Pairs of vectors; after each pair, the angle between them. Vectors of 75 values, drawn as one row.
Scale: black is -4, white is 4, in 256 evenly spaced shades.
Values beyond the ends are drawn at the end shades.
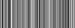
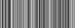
nearly parallel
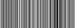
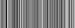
partly aligned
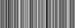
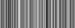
nearly parallel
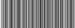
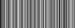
nearly opposite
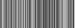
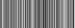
nearly parallel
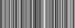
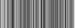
orthogonal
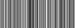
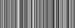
partly opposed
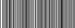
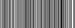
partly aligned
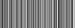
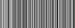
nearly opposite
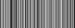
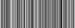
nearly opposite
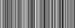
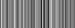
partly aligned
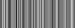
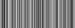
nearly opposite
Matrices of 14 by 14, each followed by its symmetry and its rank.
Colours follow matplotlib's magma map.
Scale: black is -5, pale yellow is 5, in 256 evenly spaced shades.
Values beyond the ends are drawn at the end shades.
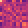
symmetric, rank three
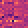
neither, rank three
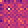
symmetric, rank three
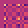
symmetric, rank one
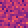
neither, full rank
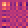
symmetric, rank one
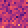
neither, full rank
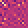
symmetric, rank three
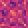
symmetric, rank three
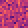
neither, full rank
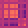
symmetric, rank one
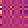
neither, rank one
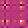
symmetric, rank one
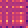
symmetric, rank one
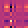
neither, rank one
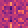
neither, rank three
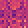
neither, rank three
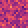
neither, full rank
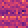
neither, rank three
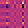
neither, rank one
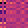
neither, rank one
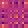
symmetric, rank one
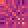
symmetric, rank three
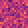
neither, full rank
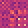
symmetric, rank three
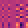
neither, rank one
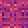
neither, rank three
